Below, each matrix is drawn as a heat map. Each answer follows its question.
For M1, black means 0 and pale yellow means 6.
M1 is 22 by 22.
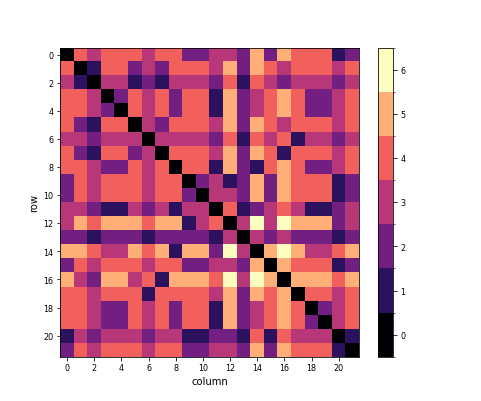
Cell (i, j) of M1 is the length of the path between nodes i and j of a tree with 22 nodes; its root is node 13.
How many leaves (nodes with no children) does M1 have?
14
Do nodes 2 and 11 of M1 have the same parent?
yes
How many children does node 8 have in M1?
1
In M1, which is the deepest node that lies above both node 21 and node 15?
20
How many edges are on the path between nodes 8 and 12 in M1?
5
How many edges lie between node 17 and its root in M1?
2
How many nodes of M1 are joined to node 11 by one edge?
6
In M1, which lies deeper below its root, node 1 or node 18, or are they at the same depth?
the same depth
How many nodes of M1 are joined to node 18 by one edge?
1
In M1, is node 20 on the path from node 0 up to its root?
yes
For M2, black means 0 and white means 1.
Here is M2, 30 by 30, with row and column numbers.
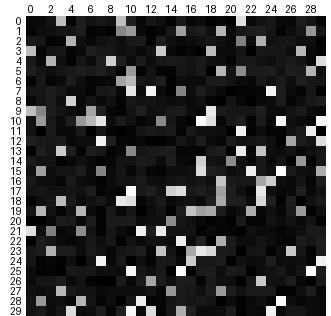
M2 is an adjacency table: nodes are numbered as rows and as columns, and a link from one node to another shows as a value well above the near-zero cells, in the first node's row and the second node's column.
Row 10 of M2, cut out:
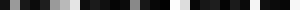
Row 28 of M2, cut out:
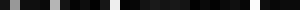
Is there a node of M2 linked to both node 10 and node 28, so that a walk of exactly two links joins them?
yes
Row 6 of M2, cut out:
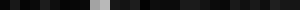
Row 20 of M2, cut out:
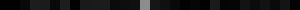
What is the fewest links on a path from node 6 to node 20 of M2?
4
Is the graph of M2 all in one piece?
yes
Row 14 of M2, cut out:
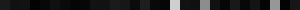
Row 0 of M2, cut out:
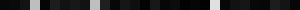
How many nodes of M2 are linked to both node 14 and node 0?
0
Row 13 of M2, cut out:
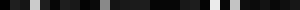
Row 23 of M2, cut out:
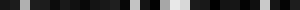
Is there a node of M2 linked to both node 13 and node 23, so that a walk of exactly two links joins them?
no
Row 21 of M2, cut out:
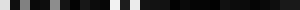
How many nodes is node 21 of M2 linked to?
5
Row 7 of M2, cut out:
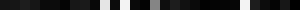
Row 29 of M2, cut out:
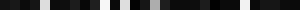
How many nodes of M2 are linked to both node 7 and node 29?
4
